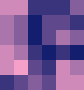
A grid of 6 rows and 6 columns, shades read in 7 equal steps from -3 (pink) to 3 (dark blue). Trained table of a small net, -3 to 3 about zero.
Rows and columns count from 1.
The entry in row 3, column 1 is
-1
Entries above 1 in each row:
3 2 1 4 1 1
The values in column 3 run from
0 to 3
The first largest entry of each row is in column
3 3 3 4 4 1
